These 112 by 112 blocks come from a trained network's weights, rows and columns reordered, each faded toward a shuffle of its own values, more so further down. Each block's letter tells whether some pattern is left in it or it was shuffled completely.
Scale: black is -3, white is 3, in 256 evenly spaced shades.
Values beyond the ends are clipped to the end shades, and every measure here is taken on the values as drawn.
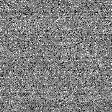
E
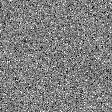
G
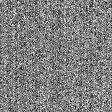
E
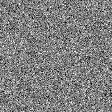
E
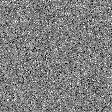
G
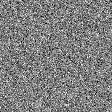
G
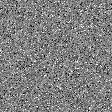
G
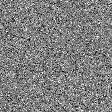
G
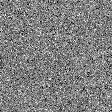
G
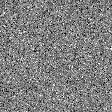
G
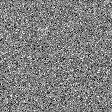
G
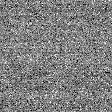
E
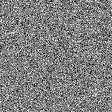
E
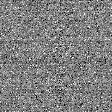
E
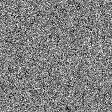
G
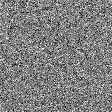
G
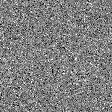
G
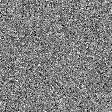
E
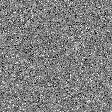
G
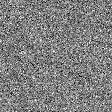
G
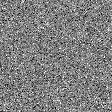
G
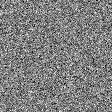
G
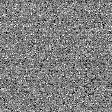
E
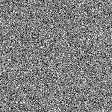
E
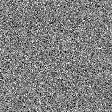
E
